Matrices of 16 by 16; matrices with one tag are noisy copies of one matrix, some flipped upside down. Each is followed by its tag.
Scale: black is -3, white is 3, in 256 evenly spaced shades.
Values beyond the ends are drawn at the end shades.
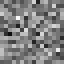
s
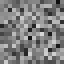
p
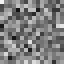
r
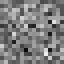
p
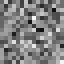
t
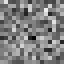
p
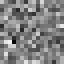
r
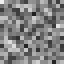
r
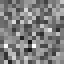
t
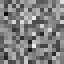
t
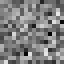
p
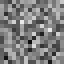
t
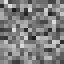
p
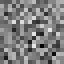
t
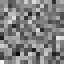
r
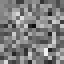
p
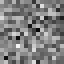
s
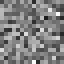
s
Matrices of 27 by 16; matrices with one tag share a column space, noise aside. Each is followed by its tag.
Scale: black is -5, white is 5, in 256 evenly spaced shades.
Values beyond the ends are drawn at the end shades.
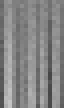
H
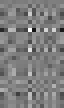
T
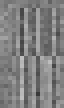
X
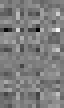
T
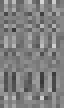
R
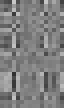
R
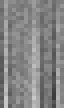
H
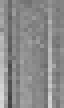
H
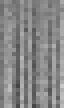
H
